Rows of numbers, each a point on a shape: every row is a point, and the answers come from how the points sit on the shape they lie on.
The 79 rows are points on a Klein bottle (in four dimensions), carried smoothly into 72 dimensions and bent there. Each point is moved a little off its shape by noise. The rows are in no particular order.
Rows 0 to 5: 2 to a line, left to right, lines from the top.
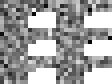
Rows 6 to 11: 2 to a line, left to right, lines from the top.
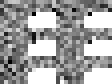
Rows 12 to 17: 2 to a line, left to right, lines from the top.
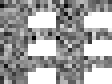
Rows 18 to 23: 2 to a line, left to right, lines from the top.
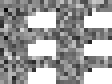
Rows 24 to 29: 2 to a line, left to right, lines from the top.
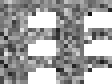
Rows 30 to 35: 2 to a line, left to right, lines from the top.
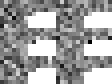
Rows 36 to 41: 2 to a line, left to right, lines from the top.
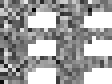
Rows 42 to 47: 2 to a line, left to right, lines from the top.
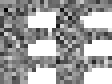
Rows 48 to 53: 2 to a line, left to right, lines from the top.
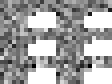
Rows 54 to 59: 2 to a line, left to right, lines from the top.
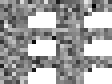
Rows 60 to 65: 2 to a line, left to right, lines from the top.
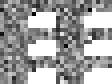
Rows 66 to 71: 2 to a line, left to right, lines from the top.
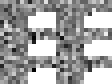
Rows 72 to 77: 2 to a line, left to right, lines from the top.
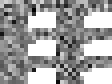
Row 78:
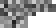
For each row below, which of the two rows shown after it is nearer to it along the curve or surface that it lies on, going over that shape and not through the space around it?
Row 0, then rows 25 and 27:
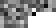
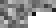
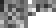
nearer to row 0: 27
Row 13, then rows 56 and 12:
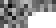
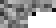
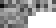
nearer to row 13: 12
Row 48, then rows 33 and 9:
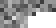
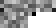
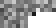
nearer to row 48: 9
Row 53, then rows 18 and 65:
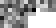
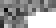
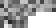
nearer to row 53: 18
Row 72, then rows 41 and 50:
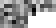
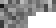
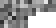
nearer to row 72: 50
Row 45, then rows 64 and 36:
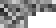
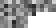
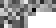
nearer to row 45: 64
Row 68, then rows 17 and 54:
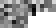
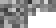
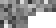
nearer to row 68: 17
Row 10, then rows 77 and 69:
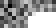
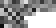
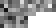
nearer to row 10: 77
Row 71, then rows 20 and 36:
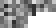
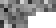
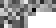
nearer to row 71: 20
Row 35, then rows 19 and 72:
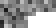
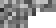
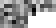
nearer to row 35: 19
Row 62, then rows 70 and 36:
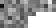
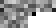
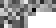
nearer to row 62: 70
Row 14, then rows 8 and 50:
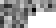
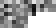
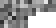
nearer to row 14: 8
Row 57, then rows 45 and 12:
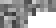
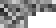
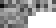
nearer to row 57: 45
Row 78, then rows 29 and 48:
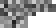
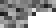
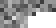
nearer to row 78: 48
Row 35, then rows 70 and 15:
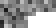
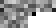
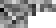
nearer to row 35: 70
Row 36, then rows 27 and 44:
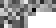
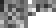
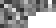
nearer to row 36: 44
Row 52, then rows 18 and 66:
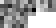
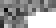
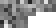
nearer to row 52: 18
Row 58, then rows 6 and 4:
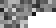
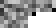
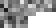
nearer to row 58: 6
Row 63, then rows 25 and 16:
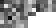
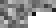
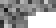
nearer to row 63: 25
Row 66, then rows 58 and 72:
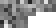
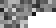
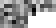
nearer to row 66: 72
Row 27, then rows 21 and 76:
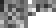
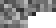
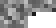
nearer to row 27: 76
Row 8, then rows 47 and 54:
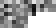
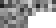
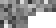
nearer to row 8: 54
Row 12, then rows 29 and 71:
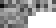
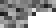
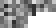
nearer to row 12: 29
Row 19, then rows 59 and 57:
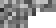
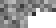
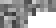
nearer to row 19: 59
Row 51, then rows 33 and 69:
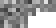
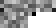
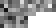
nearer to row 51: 33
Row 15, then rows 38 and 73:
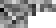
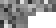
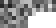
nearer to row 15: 38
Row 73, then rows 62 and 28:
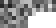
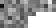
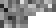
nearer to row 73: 62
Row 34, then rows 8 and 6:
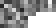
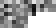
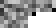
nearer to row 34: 6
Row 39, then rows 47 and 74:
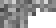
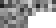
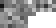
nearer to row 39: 74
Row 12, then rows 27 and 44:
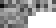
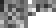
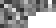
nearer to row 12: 27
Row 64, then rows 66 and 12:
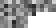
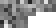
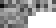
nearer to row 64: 66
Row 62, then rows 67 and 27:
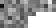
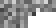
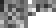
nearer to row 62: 27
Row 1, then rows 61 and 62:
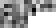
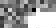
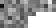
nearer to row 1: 61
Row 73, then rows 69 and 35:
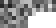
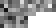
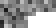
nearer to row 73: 35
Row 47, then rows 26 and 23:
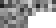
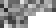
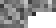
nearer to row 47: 23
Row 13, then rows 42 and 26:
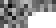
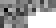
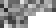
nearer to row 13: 42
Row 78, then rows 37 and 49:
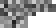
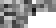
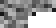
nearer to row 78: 37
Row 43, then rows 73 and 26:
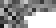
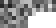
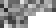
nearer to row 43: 73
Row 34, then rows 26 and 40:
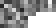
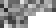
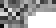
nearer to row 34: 26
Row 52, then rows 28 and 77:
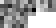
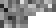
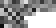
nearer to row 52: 77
